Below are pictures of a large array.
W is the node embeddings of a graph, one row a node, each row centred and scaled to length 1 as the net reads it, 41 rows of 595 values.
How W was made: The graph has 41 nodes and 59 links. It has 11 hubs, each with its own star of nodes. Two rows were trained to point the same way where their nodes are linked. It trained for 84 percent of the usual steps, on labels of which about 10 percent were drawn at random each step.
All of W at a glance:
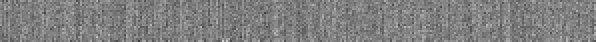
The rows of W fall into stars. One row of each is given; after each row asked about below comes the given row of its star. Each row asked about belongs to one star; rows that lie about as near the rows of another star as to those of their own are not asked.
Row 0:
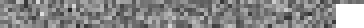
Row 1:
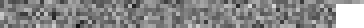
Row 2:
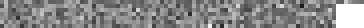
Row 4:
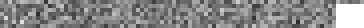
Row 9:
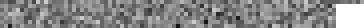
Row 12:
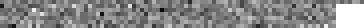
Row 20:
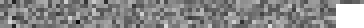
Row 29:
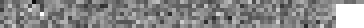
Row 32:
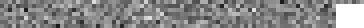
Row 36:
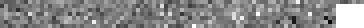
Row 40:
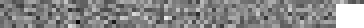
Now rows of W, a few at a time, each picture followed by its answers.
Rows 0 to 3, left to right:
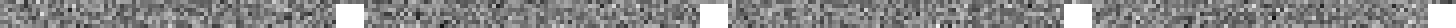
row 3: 12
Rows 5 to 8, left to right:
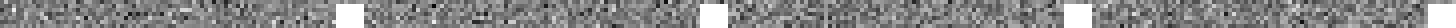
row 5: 1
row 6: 32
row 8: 4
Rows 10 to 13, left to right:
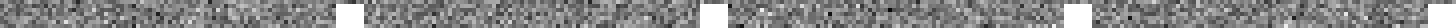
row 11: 20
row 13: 36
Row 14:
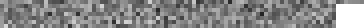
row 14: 2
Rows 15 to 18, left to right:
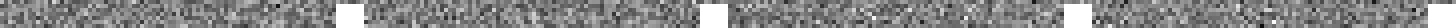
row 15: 20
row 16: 0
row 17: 1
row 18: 9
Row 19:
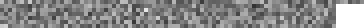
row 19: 0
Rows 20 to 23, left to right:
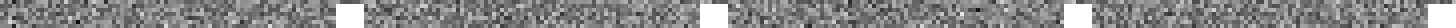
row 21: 12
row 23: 9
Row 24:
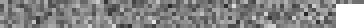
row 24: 2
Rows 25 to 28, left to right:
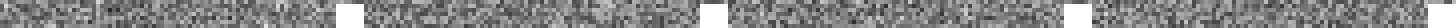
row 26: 36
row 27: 29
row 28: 32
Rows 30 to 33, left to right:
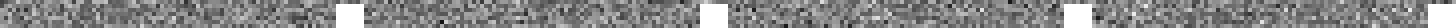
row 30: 29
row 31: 0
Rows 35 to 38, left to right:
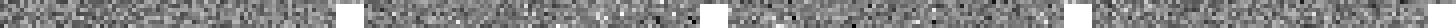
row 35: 1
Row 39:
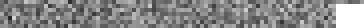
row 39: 40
